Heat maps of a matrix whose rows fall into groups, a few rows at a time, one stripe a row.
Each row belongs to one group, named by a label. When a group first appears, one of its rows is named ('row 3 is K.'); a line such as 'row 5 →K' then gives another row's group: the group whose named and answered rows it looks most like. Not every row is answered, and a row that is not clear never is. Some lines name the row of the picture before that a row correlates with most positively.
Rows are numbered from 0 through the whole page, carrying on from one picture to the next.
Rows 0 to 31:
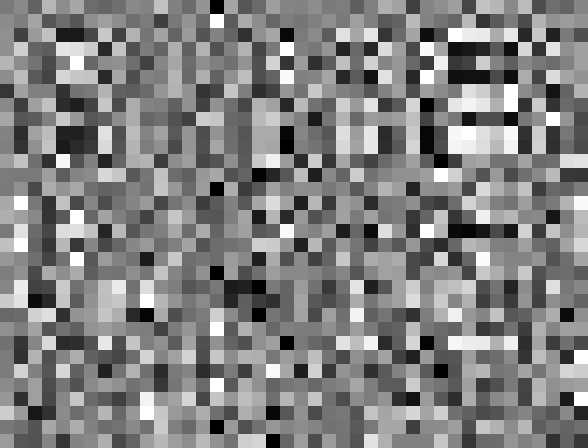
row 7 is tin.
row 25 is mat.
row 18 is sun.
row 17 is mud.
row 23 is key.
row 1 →key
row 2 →tin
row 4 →sun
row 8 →sun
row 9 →tin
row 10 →tin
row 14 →mud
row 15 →sun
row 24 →tin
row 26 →mud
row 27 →key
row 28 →mat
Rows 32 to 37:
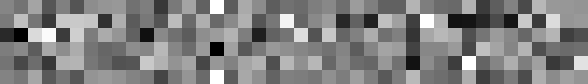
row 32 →key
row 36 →mat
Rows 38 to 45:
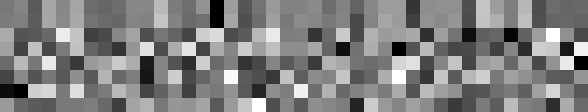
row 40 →sun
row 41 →mat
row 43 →sun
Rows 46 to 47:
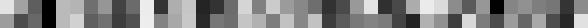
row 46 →mat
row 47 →mat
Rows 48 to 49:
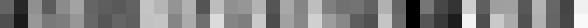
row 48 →mat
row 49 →mat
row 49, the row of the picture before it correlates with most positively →47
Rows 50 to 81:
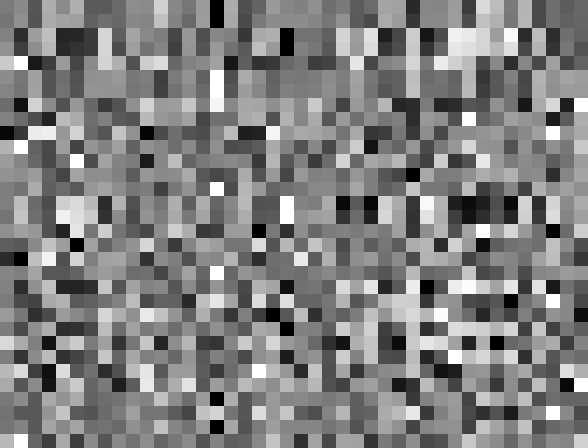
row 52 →tin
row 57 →mat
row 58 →mat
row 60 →mud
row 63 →key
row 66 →sun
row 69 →key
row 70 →tin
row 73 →tin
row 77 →mat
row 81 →mud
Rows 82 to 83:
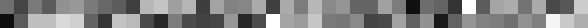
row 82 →mat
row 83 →mud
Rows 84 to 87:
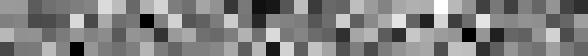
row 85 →sun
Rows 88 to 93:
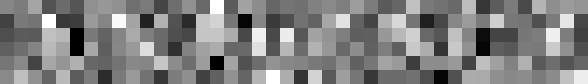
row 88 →key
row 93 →mud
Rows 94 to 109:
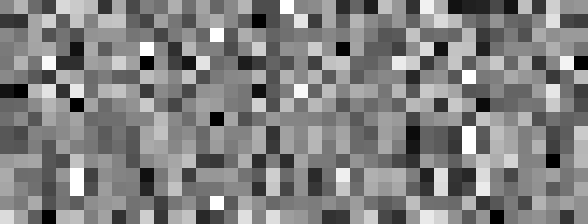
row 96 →key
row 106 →sun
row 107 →sun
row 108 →key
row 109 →mat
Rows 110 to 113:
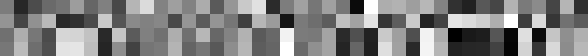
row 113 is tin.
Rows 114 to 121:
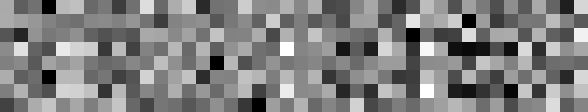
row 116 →mat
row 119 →mat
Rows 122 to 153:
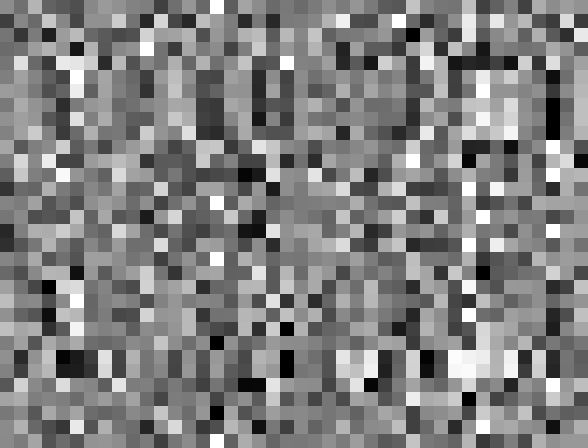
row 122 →key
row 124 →mat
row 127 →sun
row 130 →sun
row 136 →key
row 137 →sun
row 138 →mud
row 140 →key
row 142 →mat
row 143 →sun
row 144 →mat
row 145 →sun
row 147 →tin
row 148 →tin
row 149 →mud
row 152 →sun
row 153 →key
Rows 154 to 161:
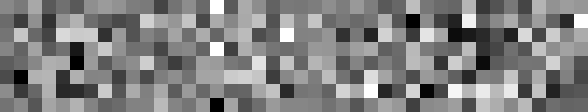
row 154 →key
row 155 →mat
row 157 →key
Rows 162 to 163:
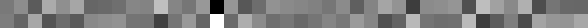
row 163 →key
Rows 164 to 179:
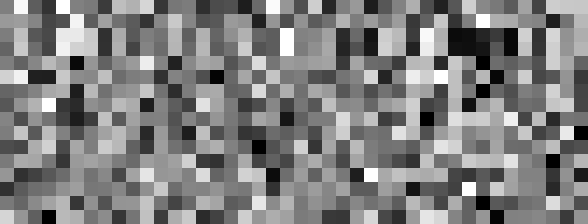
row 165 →sun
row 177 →mat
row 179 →mat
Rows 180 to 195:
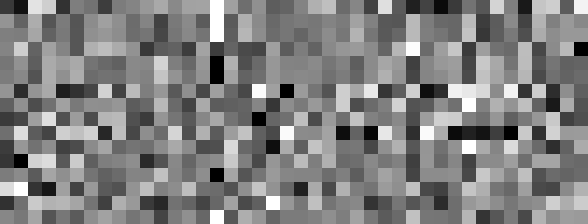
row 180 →mat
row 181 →key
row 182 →key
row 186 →tin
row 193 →mud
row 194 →mud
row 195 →key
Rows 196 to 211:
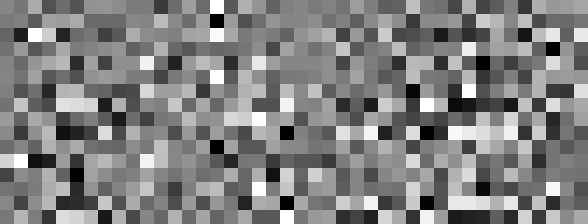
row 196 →key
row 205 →tin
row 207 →mud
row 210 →tin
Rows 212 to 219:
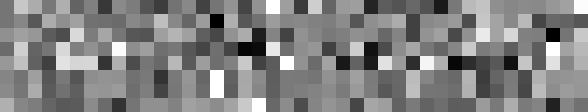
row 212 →mud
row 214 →sun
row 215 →mud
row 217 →key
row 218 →key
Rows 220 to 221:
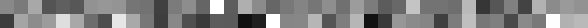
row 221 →mud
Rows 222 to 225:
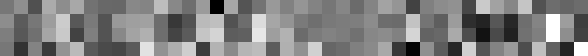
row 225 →mat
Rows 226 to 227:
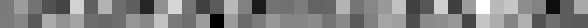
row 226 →sun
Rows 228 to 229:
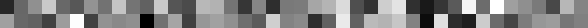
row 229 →sun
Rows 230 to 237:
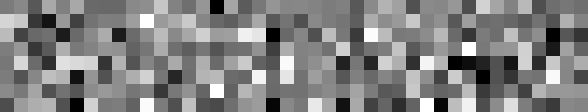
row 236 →key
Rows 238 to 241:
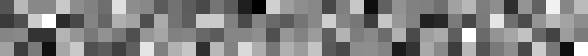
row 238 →mud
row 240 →mat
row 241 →mat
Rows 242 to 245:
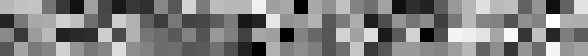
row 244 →tin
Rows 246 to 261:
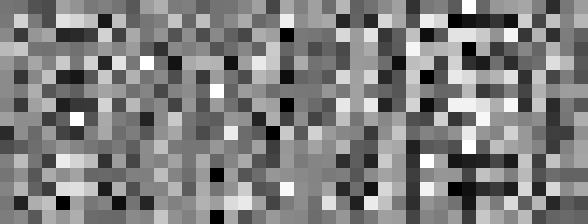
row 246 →mat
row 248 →tin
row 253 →tin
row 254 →sun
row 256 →mat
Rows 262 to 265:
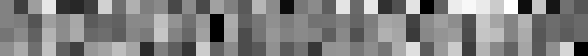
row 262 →tin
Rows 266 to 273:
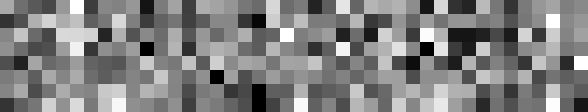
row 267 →mud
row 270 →mat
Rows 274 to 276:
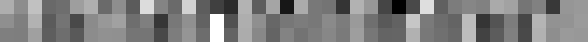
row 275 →key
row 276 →key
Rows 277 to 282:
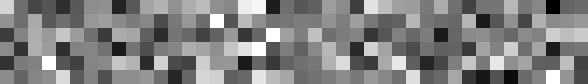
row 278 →key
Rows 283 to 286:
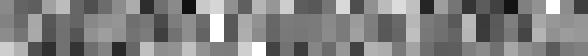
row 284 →key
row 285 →key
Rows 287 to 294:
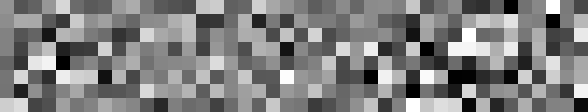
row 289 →mat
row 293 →mat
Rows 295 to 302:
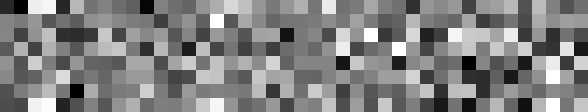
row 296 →key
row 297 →tin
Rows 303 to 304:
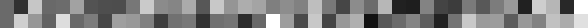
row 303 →mat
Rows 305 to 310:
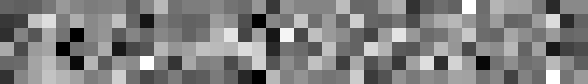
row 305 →mat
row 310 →mud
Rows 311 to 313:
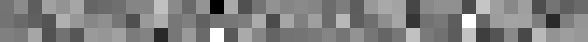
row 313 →key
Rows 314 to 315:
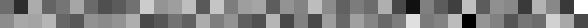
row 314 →mat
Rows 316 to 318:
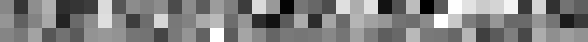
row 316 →tin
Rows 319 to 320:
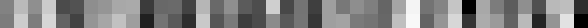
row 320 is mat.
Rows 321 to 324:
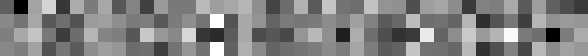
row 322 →key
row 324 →key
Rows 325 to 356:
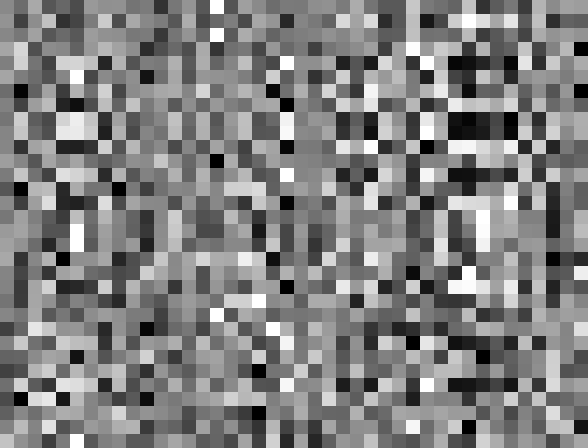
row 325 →key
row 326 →tin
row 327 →key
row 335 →tin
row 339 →tin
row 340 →sun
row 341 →sun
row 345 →tin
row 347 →key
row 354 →mud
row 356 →sun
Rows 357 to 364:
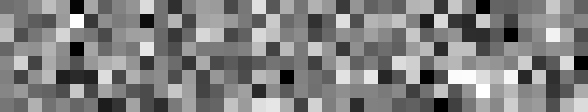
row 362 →tin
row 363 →sun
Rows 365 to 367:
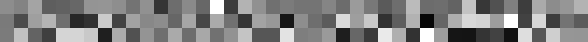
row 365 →key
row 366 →tin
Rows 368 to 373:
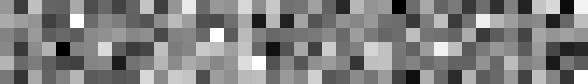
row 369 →sun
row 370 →key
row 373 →mat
